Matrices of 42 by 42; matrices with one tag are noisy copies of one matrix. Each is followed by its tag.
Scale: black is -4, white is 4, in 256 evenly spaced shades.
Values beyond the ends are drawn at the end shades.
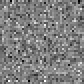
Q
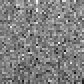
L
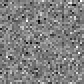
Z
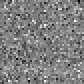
Q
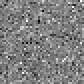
Z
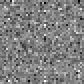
Q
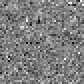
Z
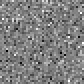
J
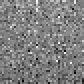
L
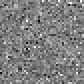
Z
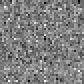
Q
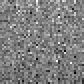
L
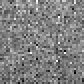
L
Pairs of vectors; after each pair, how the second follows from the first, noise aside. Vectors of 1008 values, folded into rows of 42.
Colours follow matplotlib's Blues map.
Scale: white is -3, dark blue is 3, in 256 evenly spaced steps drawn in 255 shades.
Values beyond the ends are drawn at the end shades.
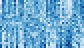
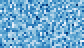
shuffled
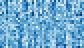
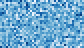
sign-scrambled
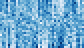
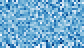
sign-scrambled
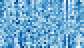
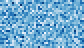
shuffled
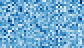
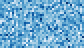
shuffled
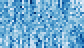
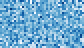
sign-scrambled
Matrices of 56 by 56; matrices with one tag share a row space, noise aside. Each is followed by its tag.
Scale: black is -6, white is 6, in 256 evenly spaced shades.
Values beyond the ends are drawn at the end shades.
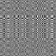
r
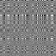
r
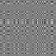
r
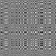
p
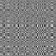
r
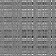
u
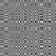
p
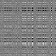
u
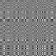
r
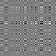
p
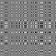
p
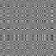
r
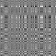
p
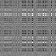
u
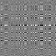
p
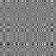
r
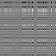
u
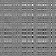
u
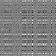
u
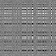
u
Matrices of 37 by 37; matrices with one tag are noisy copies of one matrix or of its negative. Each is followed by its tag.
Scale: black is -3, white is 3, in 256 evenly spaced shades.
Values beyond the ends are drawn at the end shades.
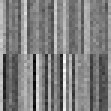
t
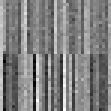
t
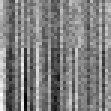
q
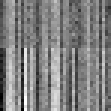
q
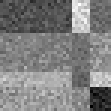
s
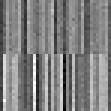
t
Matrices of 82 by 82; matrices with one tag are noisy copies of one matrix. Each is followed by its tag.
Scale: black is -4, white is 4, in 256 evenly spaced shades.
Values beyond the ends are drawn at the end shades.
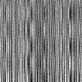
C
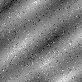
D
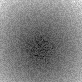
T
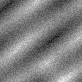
D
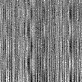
C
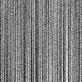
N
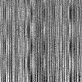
C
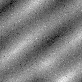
D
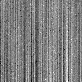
N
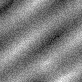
D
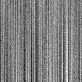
N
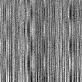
C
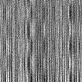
C
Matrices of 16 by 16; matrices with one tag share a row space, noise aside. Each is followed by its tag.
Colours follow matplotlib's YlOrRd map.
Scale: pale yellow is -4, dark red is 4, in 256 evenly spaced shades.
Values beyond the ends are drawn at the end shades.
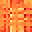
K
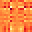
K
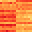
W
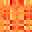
K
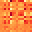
K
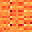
K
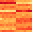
W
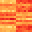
W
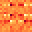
K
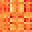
K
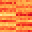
W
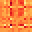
K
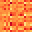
K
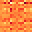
K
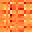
K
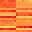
W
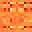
K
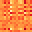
K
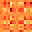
K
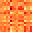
K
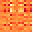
K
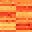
W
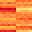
W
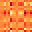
K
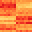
W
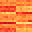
W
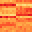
W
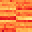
W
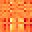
K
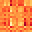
K
